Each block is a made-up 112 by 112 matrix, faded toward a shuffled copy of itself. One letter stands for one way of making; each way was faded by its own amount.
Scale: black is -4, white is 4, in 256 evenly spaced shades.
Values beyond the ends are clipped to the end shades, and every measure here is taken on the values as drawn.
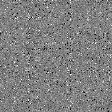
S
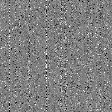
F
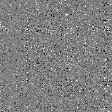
S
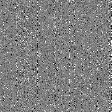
F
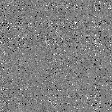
S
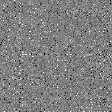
S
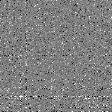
S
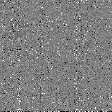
S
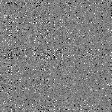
S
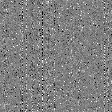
F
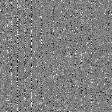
F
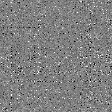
S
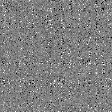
S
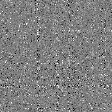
S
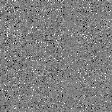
S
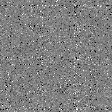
S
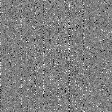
F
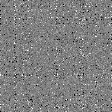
S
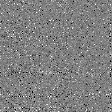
S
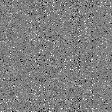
S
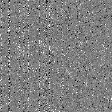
F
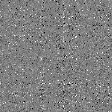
S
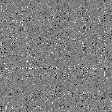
S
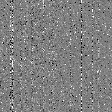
F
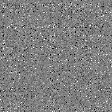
S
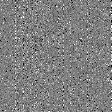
F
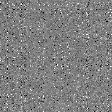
S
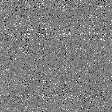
S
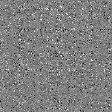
S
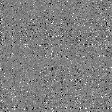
S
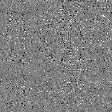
S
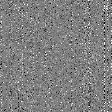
F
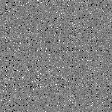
S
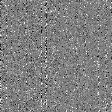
F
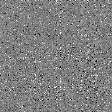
S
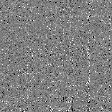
S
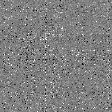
S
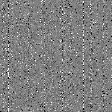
F
